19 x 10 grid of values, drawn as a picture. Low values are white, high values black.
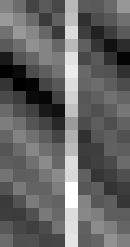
Column 6 differs from the columns beside it. On average the colour sits 60% of the way up the scale. The bottom middle is the ninth with the lowest average.
